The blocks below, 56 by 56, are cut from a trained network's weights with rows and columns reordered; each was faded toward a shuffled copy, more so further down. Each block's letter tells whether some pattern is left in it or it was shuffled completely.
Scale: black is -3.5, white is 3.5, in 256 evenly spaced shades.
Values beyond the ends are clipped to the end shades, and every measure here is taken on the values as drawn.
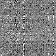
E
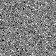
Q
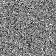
Q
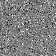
Q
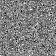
Q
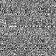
E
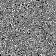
Q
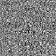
E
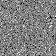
Q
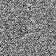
Q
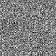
E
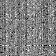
E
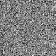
E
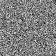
Q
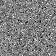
Q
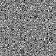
E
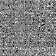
E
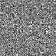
E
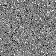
Q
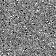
Q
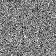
Q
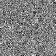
E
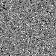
Q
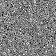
Q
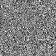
E
